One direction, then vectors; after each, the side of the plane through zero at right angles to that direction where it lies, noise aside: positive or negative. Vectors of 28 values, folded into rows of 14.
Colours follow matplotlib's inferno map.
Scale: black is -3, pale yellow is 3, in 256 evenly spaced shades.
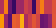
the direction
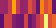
negative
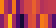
negative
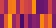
negative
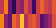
positive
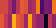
positive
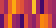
negative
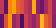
negative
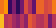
positive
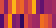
negative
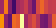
positive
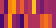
negative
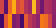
negative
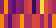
positive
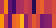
positive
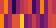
positive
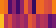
positive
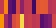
positive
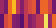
negative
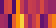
positive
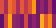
negative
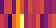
positive
